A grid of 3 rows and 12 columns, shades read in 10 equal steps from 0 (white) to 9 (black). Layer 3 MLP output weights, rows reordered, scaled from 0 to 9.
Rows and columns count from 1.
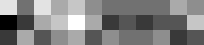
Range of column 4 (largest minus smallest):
2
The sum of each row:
43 58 60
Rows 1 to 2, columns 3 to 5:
1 3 2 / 3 2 0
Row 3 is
7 3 6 4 3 6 4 5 5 4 7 6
